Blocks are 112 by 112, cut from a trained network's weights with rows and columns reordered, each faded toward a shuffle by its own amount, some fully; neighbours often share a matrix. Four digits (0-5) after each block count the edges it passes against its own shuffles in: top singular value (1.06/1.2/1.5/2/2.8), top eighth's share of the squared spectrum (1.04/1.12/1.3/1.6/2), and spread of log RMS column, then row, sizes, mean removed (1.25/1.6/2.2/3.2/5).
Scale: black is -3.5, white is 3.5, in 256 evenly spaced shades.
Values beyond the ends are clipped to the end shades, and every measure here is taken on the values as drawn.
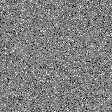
0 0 0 0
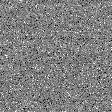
1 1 0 0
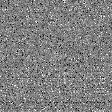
2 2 1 1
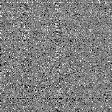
3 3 2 1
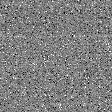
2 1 1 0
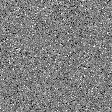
1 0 0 0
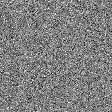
1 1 0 0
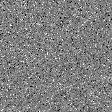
0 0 0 0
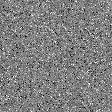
0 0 0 0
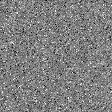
1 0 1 0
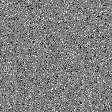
0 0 0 0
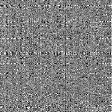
3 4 2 3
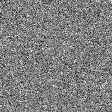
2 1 0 0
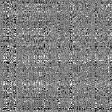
4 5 4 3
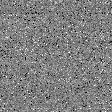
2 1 0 0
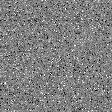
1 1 0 0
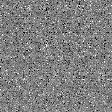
2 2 2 1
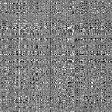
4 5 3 4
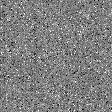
2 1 0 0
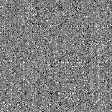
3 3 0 2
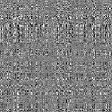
4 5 4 4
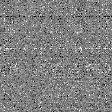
3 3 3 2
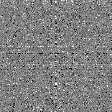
2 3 2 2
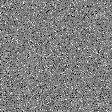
1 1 1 0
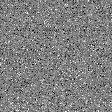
1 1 0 0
